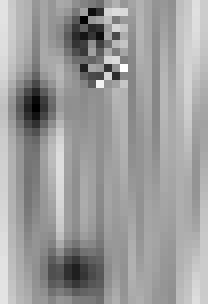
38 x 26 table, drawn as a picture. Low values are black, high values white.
Odd patch: rougher, in the top middle. Roughest part: top middle. Dips: three. Histogram: skewed, a long tail of low values. Grain: streaks running down.
